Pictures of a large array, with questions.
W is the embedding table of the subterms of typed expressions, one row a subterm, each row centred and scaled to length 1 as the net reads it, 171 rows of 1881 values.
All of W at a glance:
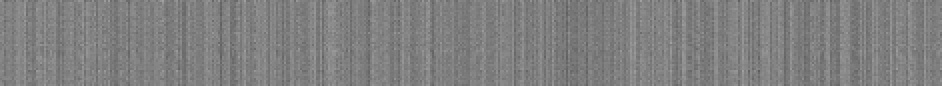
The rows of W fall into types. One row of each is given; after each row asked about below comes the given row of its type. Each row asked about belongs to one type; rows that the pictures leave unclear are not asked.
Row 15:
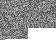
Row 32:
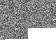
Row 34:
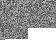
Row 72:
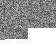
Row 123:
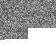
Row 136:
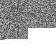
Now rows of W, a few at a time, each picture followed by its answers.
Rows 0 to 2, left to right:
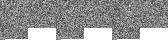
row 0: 34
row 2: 123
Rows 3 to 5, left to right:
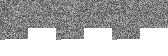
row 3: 123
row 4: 15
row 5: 32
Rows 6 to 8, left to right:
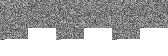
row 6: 72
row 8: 136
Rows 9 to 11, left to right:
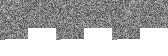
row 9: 15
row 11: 34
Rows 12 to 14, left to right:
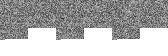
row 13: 123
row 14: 34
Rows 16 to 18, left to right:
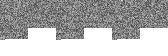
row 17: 123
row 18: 32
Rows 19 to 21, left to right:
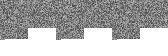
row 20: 15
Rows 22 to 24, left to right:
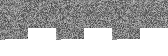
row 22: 15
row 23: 34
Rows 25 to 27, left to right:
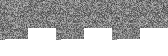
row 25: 15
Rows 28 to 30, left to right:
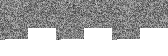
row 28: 15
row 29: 136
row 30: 15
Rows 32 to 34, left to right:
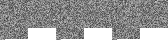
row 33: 72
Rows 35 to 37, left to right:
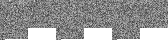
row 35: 34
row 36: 72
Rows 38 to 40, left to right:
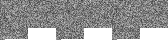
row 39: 32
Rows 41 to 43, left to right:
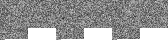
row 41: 123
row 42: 136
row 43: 34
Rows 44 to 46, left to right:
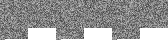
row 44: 72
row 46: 32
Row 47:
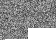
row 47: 15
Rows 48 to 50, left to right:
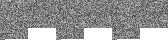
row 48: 34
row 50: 15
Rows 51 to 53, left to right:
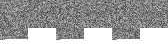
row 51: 15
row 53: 72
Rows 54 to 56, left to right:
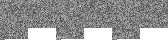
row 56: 72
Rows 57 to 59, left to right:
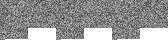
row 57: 123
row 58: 123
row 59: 32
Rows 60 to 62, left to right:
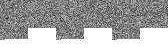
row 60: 123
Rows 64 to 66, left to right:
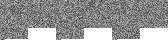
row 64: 72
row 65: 32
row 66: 32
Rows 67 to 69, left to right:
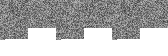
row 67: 32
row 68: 34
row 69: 32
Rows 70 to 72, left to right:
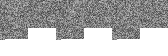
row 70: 15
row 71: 34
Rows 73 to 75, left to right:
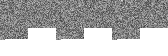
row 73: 32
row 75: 32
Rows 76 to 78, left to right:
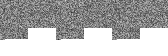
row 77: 72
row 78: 123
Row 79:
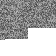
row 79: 15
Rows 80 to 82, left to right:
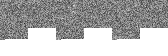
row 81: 32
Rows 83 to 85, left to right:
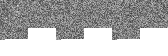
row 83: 123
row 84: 32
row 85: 136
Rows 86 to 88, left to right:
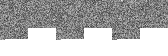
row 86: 32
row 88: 34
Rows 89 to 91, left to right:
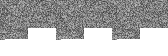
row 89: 123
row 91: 72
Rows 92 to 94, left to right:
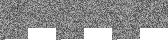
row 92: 136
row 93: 123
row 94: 15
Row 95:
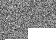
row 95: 15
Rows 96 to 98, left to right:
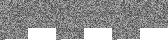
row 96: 136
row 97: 123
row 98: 32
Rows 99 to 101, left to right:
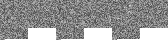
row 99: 72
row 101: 32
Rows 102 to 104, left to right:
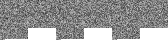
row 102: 136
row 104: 32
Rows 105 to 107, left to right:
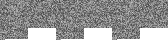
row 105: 15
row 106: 123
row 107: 32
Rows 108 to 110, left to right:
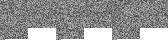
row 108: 32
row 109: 15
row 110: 123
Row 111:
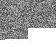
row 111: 15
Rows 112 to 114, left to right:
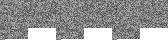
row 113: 72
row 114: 72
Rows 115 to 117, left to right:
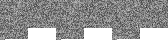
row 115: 32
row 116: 34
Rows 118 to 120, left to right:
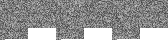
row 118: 123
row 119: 34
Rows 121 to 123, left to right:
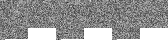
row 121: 34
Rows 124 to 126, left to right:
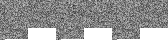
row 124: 72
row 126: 72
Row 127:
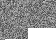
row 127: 34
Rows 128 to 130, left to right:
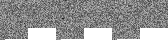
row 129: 123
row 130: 15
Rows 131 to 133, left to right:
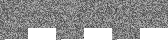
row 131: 123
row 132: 15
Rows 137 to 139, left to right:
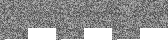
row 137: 72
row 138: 15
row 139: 15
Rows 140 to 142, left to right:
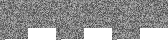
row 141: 34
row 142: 123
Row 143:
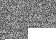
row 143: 123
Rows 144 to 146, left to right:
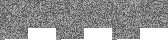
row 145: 32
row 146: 34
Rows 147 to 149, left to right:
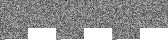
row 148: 72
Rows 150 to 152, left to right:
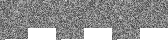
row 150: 34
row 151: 32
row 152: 15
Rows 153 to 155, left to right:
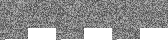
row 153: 34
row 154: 123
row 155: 72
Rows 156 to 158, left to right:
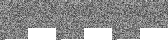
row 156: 136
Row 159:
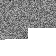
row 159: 72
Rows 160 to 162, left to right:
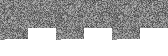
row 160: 72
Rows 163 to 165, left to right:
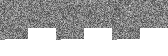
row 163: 72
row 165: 123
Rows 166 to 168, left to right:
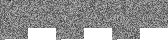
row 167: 32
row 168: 32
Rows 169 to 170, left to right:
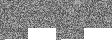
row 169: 123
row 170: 34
